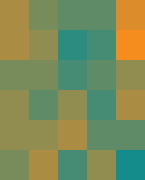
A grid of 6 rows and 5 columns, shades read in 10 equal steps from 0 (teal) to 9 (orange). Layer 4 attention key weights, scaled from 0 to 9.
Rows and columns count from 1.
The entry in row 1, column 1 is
6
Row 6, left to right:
4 6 2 5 0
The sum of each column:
30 27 19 18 31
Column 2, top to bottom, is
4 5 4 3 5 6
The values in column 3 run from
1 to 6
